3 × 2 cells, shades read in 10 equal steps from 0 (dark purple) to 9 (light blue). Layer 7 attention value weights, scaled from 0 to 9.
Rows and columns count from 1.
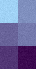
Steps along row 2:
up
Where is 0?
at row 3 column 2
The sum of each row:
15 9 2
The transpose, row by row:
9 4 2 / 6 5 0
